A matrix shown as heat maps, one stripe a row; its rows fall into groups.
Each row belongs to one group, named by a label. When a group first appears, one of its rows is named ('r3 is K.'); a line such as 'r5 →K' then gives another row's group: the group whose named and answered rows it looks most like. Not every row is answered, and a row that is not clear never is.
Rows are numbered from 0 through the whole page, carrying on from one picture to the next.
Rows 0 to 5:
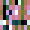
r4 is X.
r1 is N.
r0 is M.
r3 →N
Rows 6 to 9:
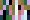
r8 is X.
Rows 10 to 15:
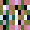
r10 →N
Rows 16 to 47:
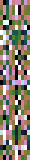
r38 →M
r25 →N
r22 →X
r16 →N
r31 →M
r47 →N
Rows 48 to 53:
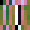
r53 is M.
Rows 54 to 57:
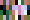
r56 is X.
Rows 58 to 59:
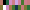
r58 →N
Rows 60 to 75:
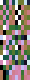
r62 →M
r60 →X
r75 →N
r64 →M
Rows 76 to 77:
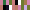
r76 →M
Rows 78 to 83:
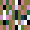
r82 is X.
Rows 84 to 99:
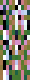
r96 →N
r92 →N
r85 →M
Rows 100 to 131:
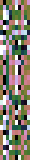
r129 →N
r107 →X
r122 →N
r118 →N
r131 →M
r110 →X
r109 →X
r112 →N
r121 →M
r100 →N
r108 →M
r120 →X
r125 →X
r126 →N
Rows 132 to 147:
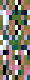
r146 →N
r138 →M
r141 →X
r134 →X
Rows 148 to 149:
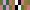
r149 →M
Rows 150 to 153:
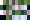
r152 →X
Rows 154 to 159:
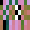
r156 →M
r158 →N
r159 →N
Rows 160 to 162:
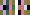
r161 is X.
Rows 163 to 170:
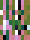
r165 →X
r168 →X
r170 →N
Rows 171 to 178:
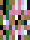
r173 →N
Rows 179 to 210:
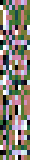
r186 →X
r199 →N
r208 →X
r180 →X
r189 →X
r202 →N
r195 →X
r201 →M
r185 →N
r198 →N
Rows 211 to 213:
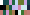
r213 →M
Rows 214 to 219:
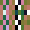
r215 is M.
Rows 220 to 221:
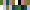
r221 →X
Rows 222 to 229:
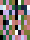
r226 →N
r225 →M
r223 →X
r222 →M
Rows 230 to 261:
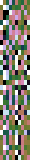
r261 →M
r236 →N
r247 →X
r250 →X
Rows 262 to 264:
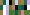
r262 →N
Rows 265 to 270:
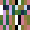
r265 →M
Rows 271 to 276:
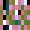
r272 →N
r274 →N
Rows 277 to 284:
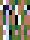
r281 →M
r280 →M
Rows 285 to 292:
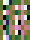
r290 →N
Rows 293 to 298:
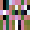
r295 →X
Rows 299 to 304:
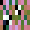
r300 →M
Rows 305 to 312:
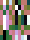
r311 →N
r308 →X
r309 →X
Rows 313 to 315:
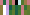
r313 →M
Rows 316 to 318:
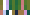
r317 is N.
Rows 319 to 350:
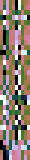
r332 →M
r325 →N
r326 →N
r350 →N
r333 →N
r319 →M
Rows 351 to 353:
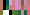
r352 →N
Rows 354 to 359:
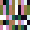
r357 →X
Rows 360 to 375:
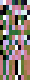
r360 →X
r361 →N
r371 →N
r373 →M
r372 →M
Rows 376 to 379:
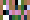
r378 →N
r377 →X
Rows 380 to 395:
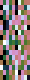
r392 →N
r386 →M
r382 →M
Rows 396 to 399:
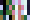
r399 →N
